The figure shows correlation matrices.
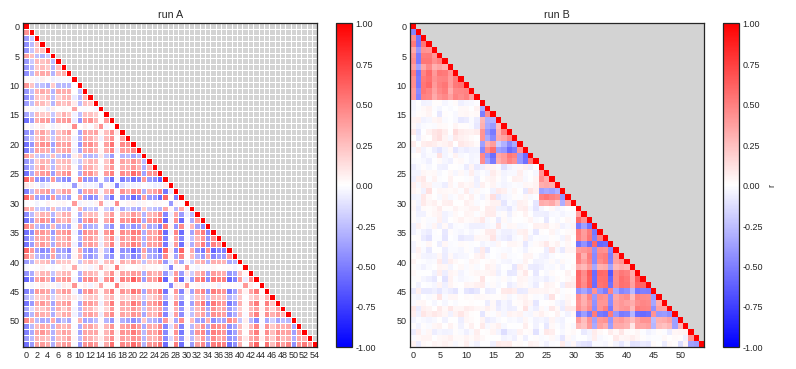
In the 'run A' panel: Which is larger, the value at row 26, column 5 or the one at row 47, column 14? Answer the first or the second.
the first
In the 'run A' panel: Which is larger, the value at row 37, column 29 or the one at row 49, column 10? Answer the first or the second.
the second
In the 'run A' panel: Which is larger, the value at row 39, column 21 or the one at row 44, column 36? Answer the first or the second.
the second
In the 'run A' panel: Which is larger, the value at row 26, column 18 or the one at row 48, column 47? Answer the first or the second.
the second
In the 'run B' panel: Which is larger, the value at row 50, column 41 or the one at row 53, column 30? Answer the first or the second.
the first
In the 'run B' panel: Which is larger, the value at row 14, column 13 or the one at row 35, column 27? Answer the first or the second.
the second
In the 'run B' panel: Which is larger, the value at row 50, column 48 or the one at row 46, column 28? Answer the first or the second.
the first
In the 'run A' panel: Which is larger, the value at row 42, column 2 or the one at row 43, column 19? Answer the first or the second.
the second
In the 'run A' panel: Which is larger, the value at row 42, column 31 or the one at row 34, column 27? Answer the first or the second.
the second
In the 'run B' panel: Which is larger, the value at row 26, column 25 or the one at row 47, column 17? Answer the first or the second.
the first
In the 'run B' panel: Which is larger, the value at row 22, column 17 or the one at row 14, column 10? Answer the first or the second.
the first
